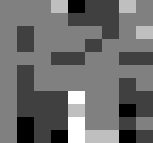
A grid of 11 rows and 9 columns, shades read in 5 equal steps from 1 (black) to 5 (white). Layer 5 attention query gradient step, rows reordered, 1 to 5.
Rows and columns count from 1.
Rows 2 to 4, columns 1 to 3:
3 3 3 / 3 2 3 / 3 2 3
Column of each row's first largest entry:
4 1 9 1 1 1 1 5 5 5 5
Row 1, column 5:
1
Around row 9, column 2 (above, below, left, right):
2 1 3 2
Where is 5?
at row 8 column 5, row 10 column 5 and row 11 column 5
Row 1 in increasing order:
1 2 2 3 3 3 3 4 4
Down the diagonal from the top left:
3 3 3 3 2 3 3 2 2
